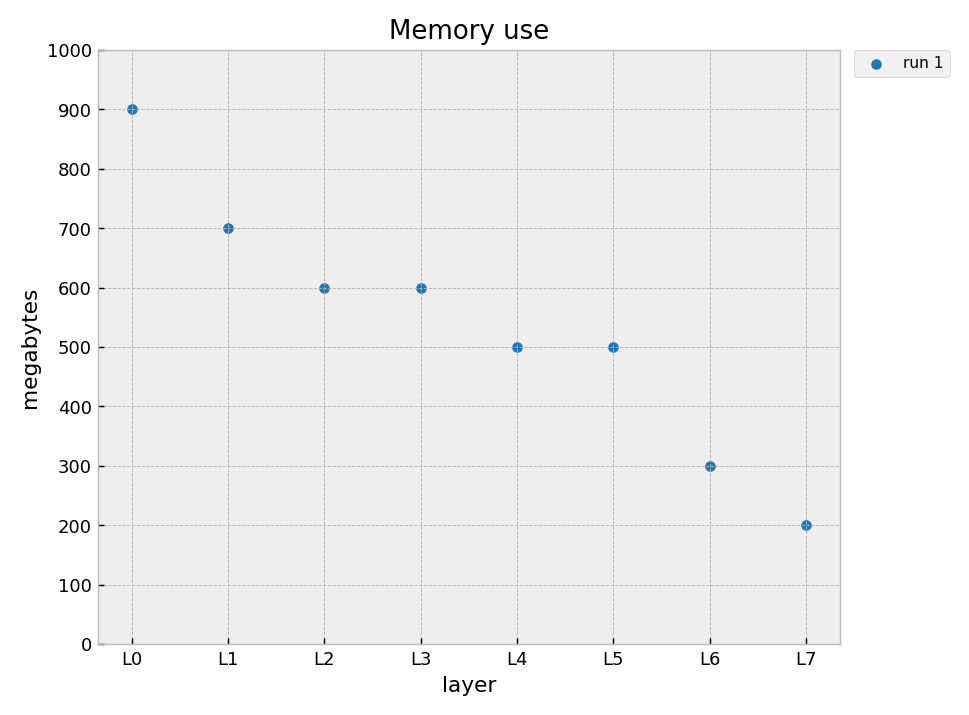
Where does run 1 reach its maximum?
L0
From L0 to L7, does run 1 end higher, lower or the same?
lower
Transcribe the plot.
Title: Memory use
x-axis: layer, ticks L0 L1 L2 L3 L4 L5 L6 L7
y-axis: megabytes, ticks 0 100 200 300 400 500 600 700 800 900 1000
Legend: run 1
Values:
run 1: 900 700 600 600 500 500 300 200
